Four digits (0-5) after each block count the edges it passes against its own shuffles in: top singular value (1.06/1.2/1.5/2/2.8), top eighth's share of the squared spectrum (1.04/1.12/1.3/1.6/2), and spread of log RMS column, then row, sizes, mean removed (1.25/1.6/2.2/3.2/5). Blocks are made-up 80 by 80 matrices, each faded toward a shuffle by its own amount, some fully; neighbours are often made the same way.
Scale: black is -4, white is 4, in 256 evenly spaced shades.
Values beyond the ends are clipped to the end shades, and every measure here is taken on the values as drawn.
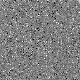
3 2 1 0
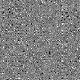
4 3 2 1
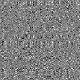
4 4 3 3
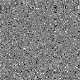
3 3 1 1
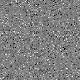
4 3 1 1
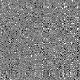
4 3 2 2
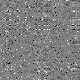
4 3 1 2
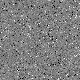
0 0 0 0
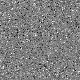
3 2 0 1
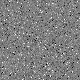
0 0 0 0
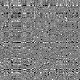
5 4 2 3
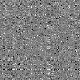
4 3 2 2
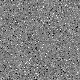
1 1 0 0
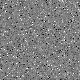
0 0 0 0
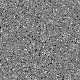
0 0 0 0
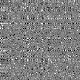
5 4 2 3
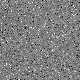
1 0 0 0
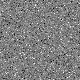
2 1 0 0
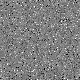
1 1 0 0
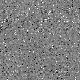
3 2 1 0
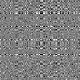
5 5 3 4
